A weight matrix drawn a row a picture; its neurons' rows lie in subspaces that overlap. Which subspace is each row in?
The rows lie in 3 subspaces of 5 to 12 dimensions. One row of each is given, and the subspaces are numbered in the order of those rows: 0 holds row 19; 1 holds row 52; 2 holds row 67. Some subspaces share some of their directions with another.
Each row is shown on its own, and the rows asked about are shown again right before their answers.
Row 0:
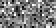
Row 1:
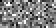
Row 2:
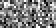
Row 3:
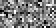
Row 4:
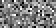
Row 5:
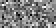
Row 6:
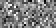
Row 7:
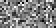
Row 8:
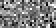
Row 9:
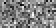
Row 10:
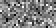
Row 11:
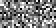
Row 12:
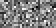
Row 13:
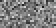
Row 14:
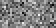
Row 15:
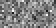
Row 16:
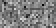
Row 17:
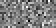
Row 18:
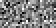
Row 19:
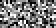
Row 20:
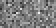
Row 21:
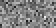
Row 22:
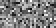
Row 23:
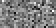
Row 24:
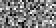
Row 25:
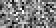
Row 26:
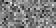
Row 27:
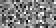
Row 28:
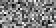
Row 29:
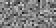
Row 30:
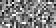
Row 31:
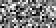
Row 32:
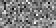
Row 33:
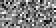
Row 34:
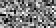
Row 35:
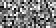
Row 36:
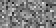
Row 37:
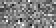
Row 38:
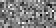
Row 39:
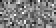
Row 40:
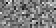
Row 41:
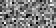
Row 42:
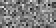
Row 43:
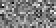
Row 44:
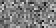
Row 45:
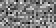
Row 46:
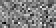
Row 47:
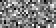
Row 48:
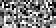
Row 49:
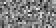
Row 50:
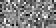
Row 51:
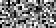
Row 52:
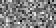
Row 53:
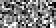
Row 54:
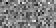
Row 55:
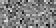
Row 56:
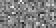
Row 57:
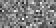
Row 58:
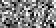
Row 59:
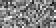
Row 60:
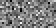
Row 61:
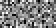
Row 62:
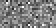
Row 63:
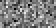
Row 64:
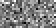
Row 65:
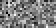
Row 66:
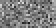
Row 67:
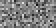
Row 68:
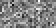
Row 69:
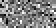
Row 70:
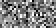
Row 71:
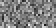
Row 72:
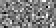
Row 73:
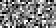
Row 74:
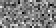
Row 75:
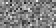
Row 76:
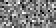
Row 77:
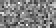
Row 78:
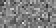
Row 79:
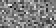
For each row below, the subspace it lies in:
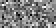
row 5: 1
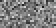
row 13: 0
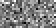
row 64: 0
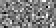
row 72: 0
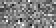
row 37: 1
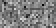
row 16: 0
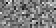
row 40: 0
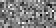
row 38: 1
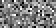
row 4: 1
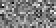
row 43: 1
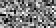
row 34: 1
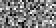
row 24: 1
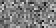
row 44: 1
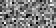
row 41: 0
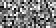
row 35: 0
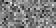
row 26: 0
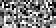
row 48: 0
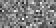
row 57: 1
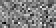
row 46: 0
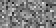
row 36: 1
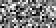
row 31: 1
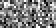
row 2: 0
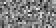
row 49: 1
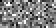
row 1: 0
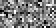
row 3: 1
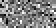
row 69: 1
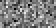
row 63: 1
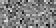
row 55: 1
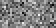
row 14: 1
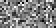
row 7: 0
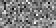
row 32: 0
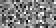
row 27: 1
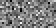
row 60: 0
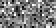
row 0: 1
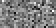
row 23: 1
